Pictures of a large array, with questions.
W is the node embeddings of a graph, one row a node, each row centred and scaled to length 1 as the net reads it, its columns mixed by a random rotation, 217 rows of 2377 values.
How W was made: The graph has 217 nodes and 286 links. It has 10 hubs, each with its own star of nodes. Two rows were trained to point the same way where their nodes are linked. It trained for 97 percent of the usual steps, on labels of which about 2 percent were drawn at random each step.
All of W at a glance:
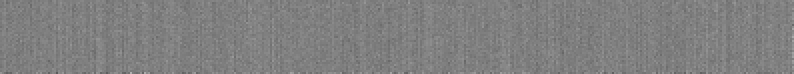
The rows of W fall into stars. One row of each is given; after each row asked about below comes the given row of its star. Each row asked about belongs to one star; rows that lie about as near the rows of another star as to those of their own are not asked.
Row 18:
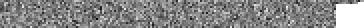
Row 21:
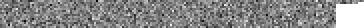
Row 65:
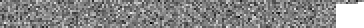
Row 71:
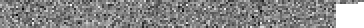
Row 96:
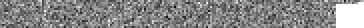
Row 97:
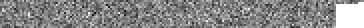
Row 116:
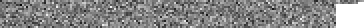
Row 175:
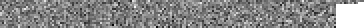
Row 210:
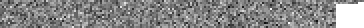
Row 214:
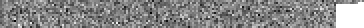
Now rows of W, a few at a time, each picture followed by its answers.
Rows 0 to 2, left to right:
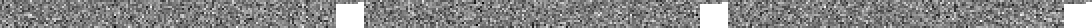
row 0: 97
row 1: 175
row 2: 210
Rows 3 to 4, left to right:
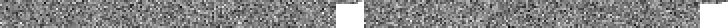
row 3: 21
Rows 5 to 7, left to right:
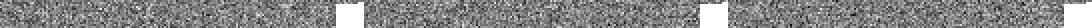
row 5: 116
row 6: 18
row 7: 116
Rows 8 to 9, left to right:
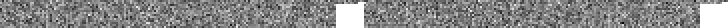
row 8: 97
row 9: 65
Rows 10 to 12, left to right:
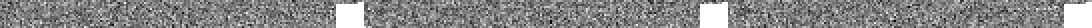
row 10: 175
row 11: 18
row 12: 21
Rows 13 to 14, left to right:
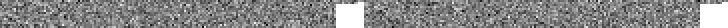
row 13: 96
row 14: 116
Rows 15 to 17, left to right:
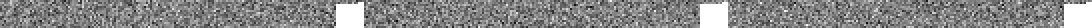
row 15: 18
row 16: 116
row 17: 116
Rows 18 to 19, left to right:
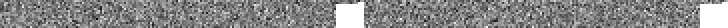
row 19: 18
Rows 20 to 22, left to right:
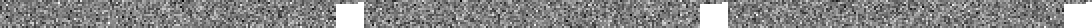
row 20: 71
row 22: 97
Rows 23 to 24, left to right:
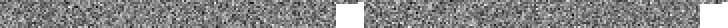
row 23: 18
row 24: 71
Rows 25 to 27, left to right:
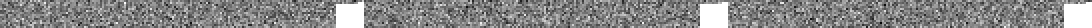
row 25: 96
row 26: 116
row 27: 65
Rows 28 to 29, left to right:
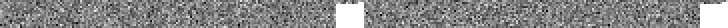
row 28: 71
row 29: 71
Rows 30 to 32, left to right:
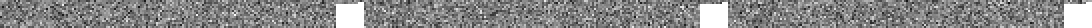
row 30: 175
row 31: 116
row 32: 116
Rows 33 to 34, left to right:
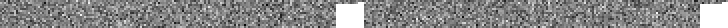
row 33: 116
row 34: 210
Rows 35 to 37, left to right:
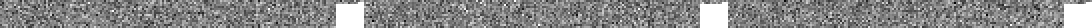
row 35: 116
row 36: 71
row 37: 210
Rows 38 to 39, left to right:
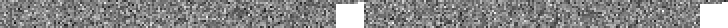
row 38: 21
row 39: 65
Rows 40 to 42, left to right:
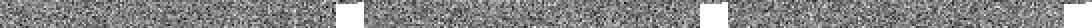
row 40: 96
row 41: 65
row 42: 214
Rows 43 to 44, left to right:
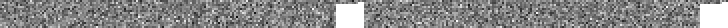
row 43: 97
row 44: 214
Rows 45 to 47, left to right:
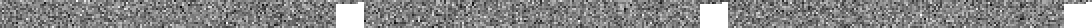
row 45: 21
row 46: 18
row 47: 97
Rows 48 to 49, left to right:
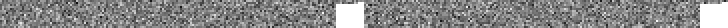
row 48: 21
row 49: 65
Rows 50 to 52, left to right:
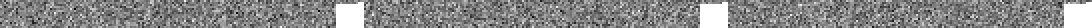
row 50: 116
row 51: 116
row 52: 116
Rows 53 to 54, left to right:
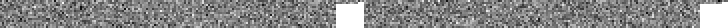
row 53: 175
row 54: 96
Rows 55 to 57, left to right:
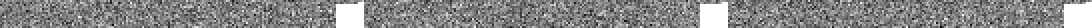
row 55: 175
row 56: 214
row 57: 96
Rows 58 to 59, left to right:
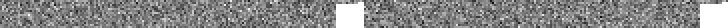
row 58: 97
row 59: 97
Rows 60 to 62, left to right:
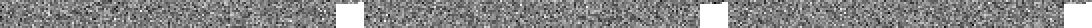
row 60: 175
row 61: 18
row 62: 116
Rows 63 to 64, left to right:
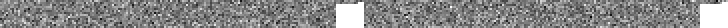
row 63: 65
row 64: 21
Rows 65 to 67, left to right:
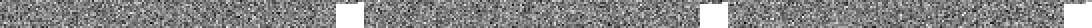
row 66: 18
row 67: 96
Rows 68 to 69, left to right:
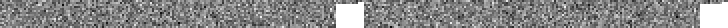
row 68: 18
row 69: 96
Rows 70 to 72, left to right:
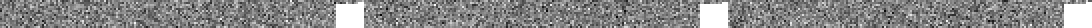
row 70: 96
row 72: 214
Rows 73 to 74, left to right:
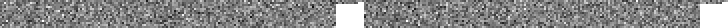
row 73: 116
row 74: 116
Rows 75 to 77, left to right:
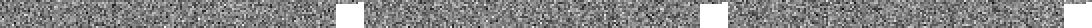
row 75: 97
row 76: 18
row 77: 175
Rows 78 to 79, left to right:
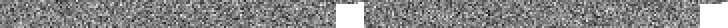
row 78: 214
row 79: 210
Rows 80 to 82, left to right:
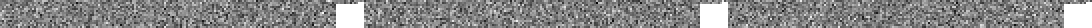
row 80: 21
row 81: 65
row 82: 214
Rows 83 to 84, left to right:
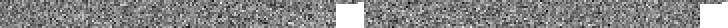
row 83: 210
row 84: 116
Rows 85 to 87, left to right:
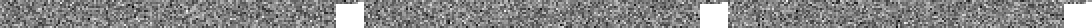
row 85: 21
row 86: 175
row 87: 175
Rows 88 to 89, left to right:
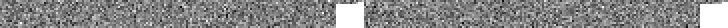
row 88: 21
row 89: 175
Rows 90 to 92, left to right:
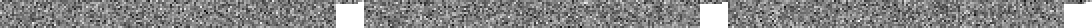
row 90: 71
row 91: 116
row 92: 96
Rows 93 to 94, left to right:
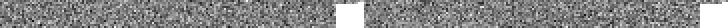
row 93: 71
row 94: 214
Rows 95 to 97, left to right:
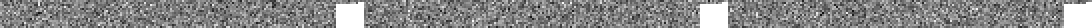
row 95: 65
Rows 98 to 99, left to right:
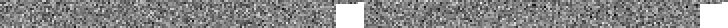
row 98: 18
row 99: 21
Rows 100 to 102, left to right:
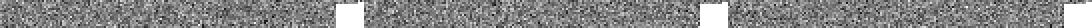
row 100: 96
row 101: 116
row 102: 175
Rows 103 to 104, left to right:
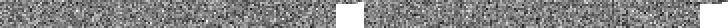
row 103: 21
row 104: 18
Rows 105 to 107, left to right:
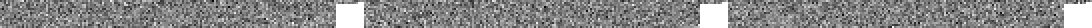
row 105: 210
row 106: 21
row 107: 65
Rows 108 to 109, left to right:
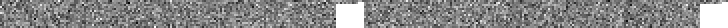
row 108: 175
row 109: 214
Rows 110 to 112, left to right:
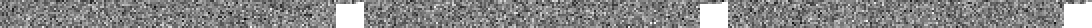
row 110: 210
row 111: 18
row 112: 71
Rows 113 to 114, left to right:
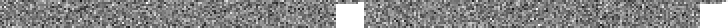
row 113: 175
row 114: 71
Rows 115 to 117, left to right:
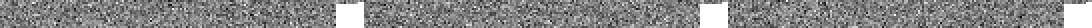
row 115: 71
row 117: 97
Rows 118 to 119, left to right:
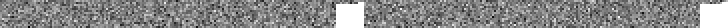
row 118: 116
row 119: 21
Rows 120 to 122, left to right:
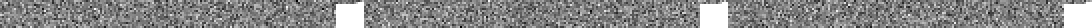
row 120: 96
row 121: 214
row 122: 71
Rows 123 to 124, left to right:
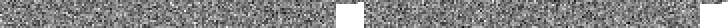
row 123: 96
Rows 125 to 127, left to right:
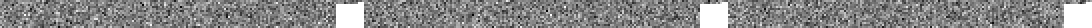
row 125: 21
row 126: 71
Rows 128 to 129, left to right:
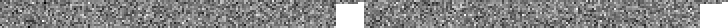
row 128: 116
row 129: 214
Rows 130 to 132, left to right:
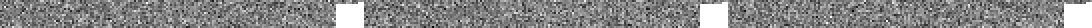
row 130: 210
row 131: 18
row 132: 210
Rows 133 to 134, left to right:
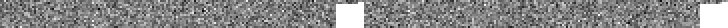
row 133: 97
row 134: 96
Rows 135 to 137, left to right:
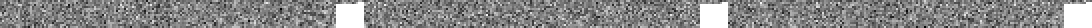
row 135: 96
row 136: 65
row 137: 214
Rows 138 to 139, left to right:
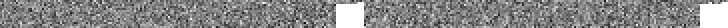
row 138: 21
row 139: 18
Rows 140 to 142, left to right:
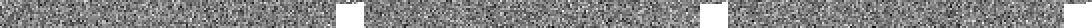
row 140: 21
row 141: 210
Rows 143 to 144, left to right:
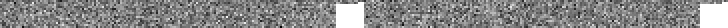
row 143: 214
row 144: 65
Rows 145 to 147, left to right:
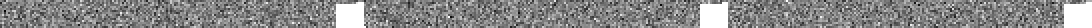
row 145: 96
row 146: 116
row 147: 21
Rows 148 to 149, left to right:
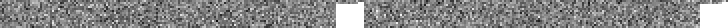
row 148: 214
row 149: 96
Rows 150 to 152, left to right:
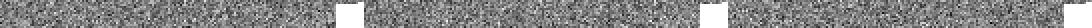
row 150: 210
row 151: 210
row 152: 96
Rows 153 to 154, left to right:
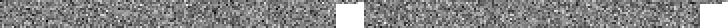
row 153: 65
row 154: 97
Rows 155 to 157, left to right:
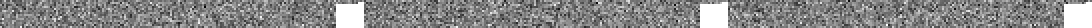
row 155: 97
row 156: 65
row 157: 97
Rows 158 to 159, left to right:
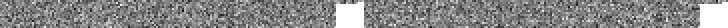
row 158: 71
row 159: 97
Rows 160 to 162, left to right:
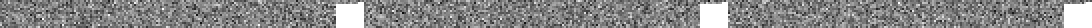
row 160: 65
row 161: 96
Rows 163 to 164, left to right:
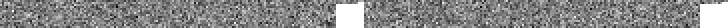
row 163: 97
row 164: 175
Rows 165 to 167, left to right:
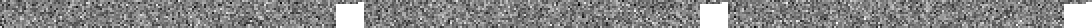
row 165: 18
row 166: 210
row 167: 96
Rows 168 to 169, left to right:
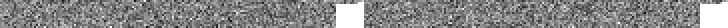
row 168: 71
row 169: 96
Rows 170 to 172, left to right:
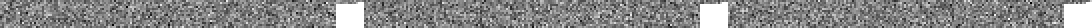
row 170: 175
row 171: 175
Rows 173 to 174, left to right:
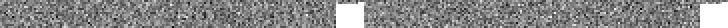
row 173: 65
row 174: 65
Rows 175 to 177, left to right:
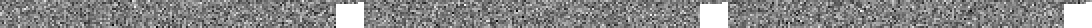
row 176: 18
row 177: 21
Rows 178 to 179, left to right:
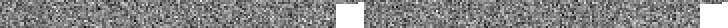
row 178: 97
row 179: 210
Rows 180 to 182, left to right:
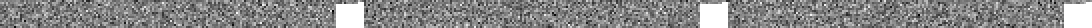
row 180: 96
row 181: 214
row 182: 214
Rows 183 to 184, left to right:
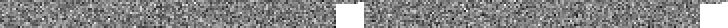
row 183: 65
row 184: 21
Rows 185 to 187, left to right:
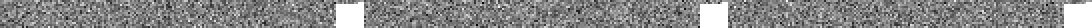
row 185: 96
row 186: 175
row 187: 175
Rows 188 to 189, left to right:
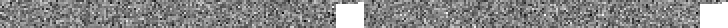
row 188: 175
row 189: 214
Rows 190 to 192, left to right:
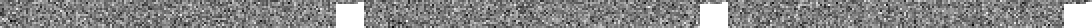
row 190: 214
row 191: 116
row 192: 18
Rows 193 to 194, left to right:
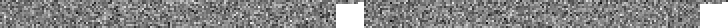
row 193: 175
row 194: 116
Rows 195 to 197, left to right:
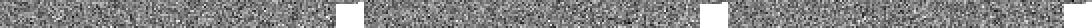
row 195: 97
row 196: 210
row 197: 96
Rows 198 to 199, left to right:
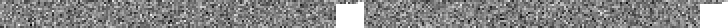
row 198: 71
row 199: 214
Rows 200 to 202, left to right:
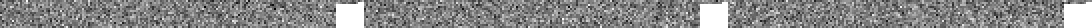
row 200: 210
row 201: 97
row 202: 96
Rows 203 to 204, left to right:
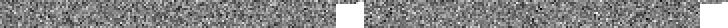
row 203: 21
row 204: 96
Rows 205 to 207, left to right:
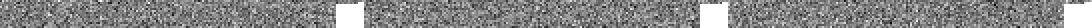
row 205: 175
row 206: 97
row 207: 71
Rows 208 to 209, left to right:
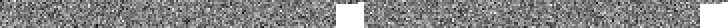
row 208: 18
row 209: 65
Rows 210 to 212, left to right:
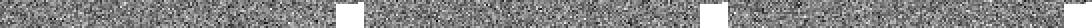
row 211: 96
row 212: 65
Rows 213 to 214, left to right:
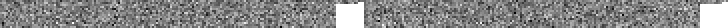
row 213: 175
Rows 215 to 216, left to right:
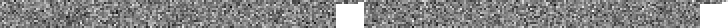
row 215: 175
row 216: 21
